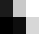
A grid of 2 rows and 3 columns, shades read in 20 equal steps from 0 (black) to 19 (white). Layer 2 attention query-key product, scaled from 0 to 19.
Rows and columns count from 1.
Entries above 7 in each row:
2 1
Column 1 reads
2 0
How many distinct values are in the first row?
3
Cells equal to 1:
1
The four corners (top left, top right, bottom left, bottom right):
2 19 0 16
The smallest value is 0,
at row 2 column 1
